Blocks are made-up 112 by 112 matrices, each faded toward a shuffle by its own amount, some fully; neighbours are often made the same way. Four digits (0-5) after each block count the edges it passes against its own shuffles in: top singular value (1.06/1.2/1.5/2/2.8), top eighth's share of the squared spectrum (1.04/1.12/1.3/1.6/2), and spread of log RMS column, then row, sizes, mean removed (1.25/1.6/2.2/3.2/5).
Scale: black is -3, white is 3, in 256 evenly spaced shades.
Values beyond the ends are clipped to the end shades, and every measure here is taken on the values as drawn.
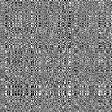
5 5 4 4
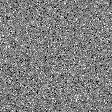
0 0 0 0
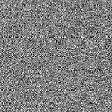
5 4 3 3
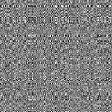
5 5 4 4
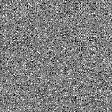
4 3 1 1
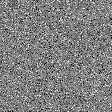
0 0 0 0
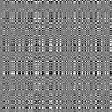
5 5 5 5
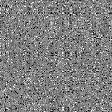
4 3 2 2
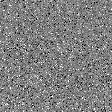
3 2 0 1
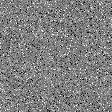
2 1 0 0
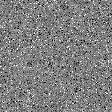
3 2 0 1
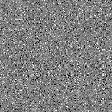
4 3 1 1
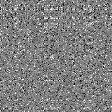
4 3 2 2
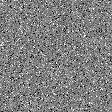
2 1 0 0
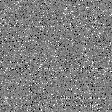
3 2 0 2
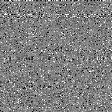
3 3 1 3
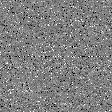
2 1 0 2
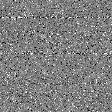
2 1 0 2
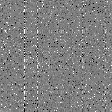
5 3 2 1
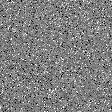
0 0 0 0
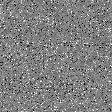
0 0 0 1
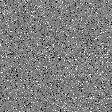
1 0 0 1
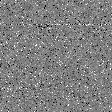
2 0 0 0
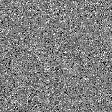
3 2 1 1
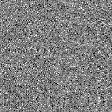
4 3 1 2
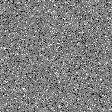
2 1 0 0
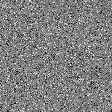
2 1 0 0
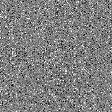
3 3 1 1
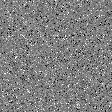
0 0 0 0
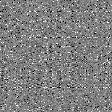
4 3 1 2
